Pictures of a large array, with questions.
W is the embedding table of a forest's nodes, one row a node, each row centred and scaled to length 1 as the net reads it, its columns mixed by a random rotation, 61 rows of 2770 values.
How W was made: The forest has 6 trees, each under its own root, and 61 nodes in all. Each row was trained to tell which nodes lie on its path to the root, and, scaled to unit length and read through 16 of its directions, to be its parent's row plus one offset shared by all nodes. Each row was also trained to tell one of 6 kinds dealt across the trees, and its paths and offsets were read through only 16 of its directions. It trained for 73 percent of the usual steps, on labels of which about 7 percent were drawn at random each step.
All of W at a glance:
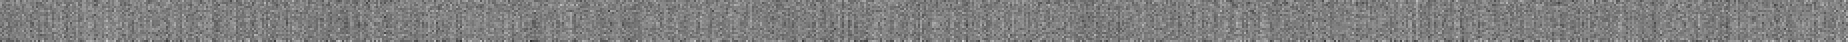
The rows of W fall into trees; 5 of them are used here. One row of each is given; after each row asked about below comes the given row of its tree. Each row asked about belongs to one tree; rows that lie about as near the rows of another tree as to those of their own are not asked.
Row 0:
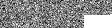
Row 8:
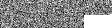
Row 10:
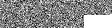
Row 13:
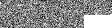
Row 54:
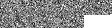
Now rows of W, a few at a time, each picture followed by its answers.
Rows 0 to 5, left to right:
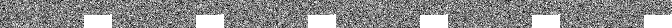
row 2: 0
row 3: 13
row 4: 54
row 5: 54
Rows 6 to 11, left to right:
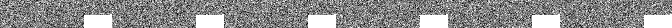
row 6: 8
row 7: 10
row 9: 54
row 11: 10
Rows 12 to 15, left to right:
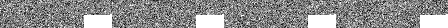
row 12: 10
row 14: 8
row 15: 54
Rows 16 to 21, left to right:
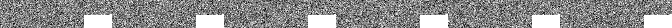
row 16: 8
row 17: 54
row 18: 13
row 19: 13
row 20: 10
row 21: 8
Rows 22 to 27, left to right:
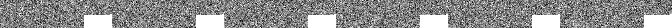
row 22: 8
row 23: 13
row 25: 54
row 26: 13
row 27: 0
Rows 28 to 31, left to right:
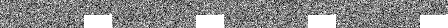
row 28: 8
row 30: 13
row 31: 8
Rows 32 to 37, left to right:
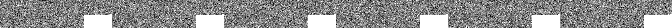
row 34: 13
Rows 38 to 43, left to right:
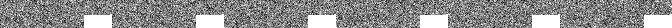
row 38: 8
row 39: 8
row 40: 13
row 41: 13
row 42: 54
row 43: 8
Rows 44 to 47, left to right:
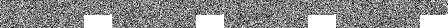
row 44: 10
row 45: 13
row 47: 8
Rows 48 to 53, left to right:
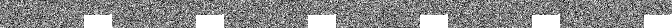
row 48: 13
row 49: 13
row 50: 54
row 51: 8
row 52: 10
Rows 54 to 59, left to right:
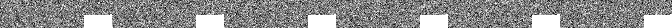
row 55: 13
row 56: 10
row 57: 8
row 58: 8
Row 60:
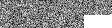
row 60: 13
